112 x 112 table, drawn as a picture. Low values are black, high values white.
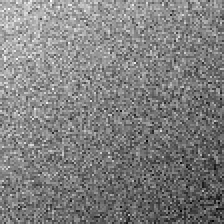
The ninth with the lowest average is the bottom right. No single row or column stands out from its neighbours. The ninth with the highest average is the top left. No regular stripes run through it. There is an overall slope up to the top left. On average the colour sits 50% of the way up the scale.
